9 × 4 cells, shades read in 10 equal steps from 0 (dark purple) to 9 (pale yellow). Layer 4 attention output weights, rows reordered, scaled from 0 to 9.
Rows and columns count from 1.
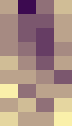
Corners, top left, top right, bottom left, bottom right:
6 7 8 9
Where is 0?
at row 1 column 2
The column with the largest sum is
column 1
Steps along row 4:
down down up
